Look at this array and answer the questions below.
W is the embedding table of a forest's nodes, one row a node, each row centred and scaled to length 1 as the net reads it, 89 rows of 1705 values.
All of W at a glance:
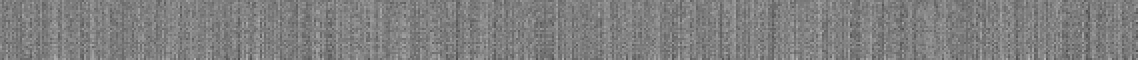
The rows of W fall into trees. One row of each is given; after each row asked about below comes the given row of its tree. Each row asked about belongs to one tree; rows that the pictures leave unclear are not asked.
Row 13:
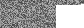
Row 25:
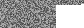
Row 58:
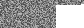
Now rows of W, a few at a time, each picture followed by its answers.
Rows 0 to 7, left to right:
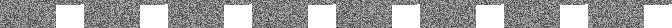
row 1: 13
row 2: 58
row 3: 13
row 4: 13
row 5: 25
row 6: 13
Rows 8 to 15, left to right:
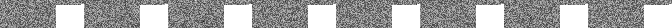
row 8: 25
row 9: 13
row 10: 13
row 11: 25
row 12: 58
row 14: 25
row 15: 25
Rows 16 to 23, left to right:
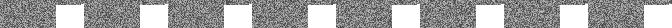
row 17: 58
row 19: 58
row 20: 25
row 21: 25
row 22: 25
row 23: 13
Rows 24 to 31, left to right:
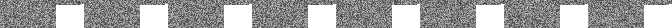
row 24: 58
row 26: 25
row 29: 13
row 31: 13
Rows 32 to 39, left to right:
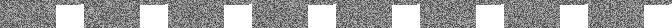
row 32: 13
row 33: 58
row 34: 58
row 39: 58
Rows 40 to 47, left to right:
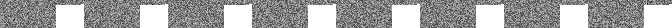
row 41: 13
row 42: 13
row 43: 25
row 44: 25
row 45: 13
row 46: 13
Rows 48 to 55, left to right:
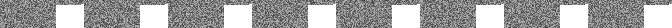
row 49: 25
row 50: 58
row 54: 58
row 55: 58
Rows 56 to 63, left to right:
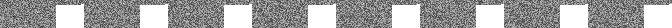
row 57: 25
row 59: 25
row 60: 58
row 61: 58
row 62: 25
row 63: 25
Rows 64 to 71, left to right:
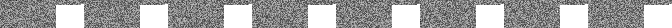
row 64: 13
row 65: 13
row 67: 58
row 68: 58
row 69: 25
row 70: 25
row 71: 58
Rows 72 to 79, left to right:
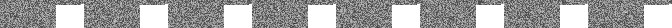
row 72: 58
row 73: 25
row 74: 58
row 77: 58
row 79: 13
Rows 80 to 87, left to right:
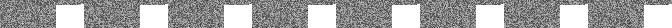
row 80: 13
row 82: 58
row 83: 58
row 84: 58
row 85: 58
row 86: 58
